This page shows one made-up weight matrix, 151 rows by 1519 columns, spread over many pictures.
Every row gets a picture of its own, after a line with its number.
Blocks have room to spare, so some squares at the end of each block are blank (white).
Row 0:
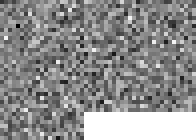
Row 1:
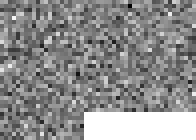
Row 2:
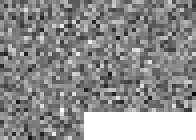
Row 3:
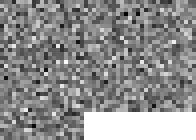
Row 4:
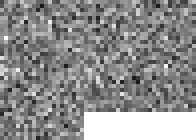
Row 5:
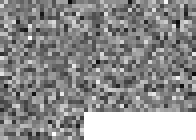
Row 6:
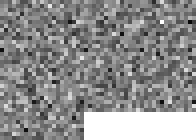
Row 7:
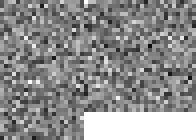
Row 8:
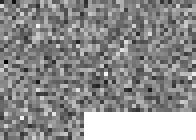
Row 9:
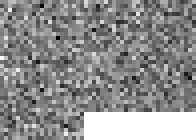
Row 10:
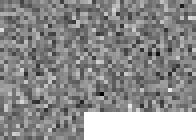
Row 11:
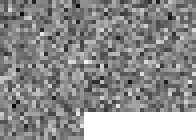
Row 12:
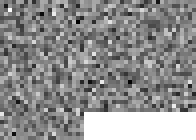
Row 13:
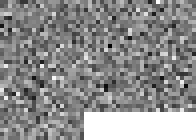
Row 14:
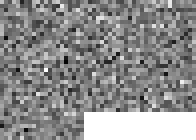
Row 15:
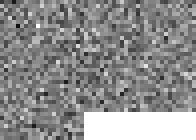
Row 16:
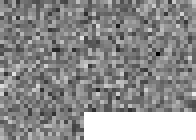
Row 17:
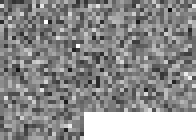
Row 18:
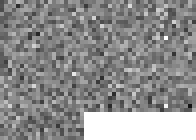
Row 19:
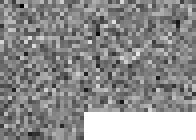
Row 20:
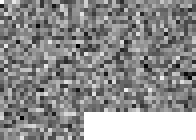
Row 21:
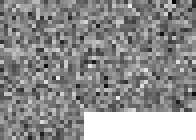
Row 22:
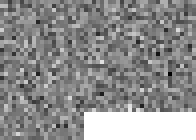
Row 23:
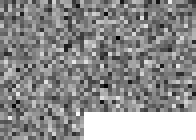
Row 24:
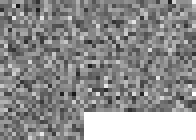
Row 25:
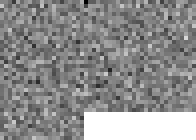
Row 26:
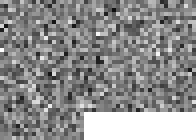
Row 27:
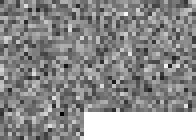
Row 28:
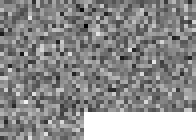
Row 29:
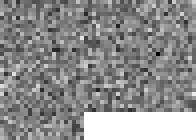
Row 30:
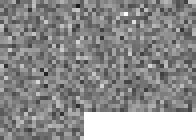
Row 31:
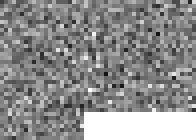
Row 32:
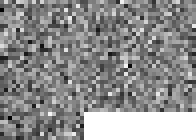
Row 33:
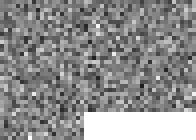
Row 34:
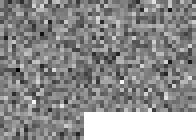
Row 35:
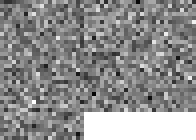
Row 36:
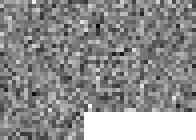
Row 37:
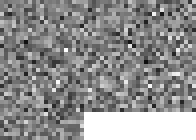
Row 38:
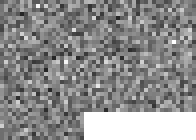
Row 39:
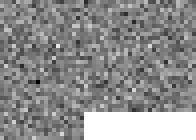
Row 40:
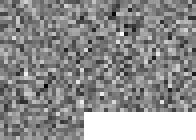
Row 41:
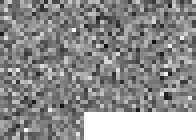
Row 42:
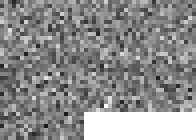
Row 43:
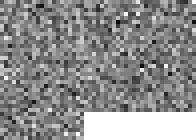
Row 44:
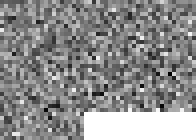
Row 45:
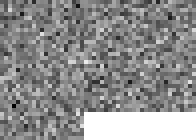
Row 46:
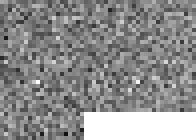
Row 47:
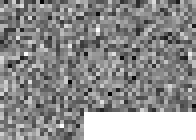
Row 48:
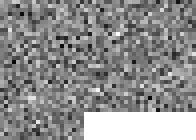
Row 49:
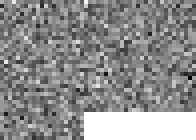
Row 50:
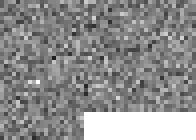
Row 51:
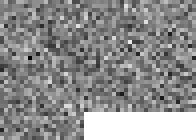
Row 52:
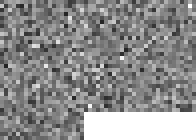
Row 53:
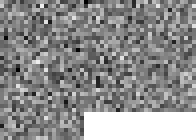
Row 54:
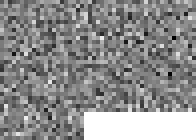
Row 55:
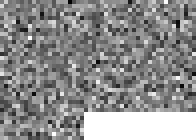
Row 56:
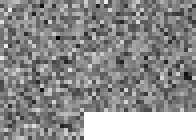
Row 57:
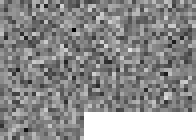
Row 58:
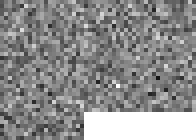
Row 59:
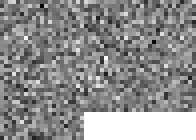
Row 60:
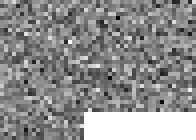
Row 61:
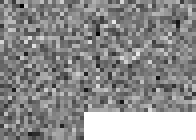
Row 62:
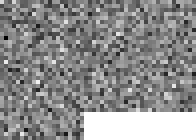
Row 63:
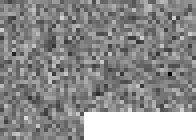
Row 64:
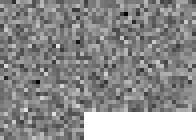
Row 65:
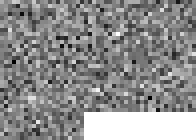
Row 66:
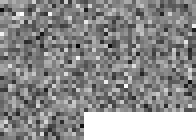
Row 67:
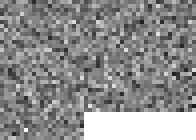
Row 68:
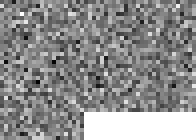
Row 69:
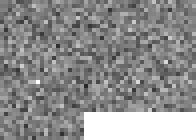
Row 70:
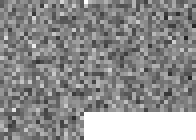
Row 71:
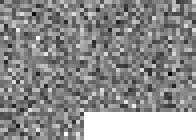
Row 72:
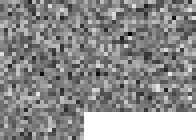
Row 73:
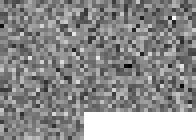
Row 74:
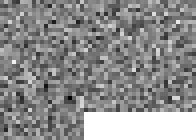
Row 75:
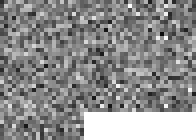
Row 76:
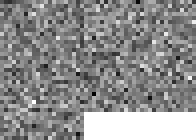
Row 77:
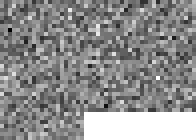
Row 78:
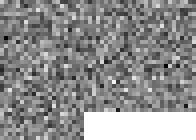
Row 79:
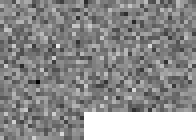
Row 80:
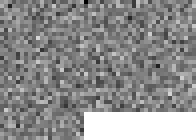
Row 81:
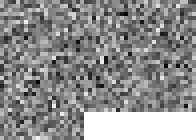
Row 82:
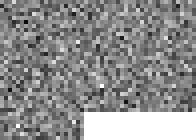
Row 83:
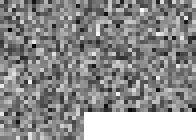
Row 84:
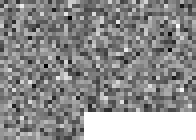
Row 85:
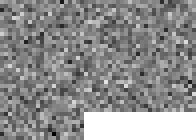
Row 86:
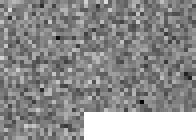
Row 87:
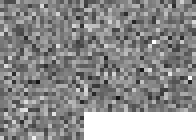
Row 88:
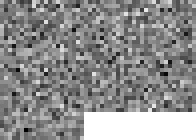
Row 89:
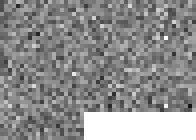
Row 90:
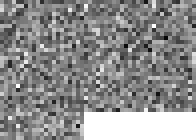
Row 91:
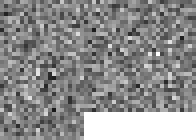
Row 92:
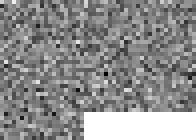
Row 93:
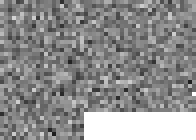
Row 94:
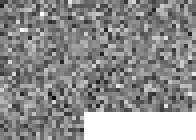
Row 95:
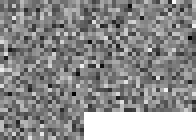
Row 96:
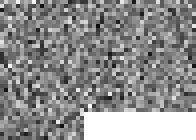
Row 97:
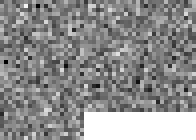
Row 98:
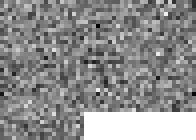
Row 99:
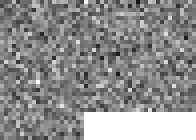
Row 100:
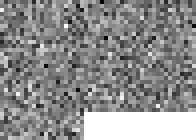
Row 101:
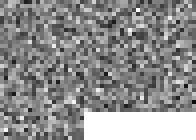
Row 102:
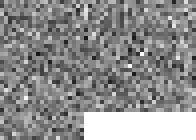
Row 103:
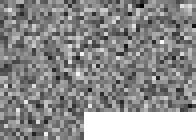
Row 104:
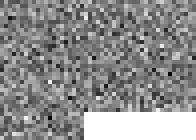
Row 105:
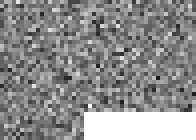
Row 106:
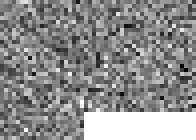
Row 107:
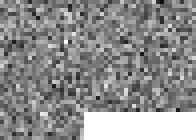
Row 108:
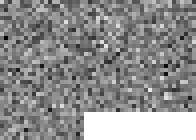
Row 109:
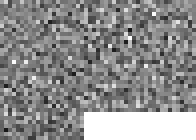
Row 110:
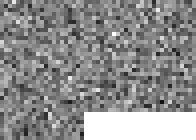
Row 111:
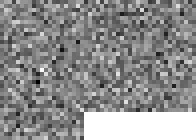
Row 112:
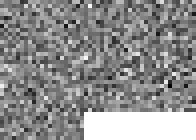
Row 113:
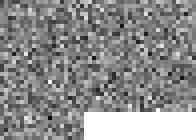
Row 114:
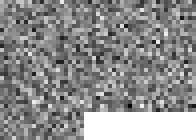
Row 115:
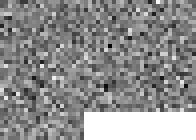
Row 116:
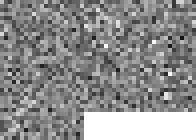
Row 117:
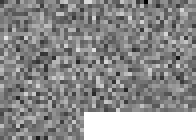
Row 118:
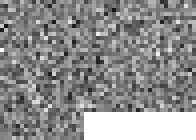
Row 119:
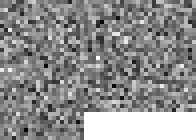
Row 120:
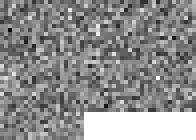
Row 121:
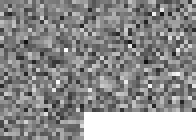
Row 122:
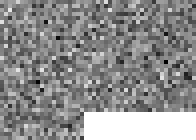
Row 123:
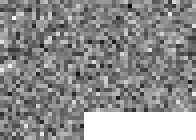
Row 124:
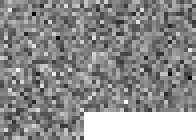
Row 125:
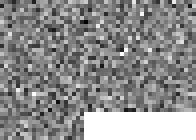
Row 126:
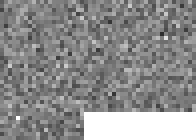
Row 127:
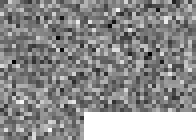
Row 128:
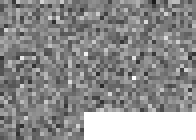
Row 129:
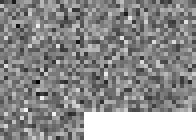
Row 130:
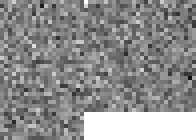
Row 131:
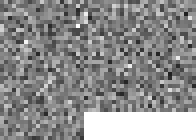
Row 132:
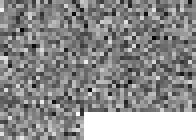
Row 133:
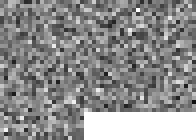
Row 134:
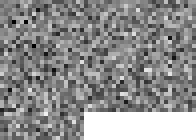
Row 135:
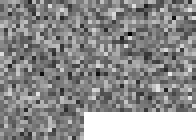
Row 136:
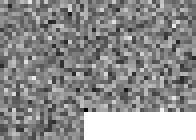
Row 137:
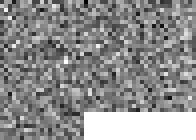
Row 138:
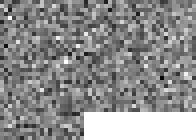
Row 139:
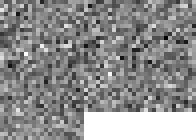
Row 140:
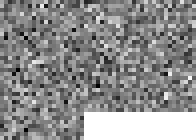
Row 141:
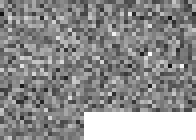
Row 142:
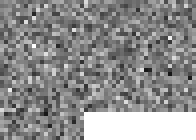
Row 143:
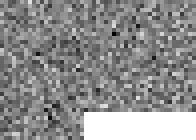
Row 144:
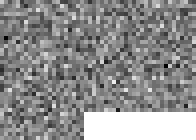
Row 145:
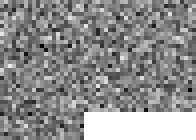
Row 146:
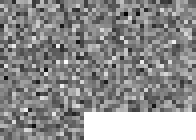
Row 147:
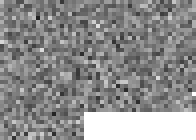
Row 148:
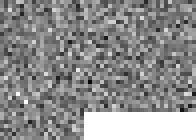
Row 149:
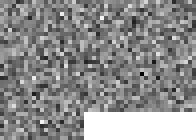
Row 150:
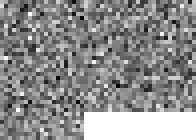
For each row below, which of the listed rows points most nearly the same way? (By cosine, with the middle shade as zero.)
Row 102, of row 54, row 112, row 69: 54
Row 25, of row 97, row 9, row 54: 97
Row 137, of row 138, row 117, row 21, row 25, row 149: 138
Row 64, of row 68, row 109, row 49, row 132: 68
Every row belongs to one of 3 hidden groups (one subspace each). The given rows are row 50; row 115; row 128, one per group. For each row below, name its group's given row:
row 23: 128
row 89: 128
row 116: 50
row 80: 50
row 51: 115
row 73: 115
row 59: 50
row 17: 50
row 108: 50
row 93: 128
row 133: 115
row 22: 115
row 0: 50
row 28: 128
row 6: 115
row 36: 128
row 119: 115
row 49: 50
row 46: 50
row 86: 50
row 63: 115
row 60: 115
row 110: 115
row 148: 128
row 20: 50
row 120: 128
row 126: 128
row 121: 115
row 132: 128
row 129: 50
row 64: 50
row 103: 128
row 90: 128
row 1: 128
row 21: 128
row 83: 128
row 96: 128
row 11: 128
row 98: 128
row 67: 115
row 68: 50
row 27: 50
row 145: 128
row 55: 128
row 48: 115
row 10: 115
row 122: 50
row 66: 128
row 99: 50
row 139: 128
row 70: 50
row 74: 115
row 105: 128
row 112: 115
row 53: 50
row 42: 128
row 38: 50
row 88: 50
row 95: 128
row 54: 115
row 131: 115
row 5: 128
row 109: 115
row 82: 50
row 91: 115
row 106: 115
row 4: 50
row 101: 115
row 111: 50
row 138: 50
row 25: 50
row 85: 128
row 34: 50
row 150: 128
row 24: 128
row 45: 128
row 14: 50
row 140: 50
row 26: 115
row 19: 128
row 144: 50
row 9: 50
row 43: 50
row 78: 50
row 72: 115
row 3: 50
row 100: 128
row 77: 128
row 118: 115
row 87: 50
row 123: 128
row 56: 50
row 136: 115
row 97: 50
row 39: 50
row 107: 115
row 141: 115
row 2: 128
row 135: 115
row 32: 128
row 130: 50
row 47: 128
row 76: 50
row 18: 128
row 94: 128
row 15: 50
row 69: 50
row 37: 115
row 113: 115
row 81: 50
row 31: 115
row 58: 128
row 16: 128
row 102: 115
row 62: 50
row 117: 50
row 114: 115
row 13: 115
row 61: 128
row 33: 128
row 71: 50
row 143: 115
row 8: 50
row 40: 115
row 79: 50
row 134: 50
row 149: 128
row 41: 50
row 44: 115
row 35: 50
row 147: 128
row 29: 128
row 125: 128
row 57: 50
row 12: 128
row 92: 50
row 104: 115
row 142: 50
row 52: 128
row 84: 128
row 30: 50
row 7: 50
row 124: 50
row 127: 115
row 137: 50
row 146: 50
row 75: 128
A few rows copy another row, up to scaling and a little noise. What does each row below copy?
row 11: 45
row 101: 133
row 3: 146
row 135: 72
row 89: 18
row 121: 37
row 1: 123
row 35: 76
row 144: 78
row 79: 39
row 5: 55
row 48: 65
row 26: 118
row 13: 115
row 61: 19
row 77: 120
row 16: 29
